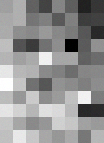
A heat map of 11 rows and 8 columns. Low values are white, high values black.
Calmest part: middle right. Mirror symmetry: none. Ninth with the highest average: top right. Slope: up to the top right.
